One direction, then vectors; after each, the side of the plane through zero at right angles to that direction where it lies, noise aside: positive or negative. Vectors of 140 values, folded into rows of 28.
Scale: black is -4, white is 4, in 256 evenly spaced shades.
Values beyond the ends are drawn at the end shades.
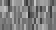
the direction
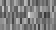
negative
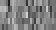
positive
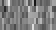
negative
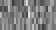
negative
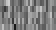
negative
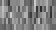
positive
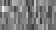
positive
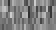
positive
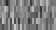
positive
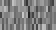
positive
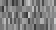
negative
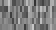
negative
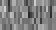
positive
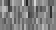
positive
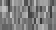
positive
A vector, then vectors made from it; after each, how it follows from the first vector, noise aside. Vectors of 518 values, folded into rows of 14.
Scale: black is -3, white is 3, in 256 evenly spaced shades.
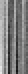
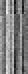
wrapped around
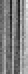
reversed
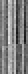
wrapped around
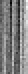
reversed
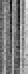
reversed
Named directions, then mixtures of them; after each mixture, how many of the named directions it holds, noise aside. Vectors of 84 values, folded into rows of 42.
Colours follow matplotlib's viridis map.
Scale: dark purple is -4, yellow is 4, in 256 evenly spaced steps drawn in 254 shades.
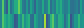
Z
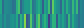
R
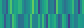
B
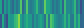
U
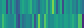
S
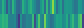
two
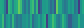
two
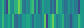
two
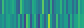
one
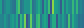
one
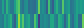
three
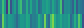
three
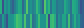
two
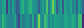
one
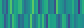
one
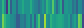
two
